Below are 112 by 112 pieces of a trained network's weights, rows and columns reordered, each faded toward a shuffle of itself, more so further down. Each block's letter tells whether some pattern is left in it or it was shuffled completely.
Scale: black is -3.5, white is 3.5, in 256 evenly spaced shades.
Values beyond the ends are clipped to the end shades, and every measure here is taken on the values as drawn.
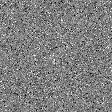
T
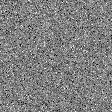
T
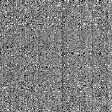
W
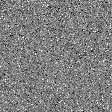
T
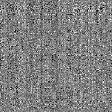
W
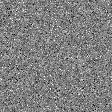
T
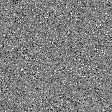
T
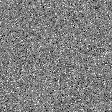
T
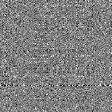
W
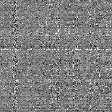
W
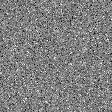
T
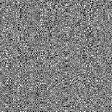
W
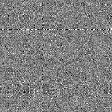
W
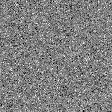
T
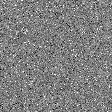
T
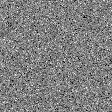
T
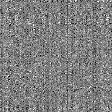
W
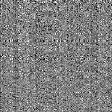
W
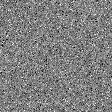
T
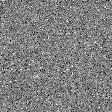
T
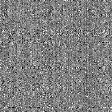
W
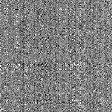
W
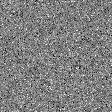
T
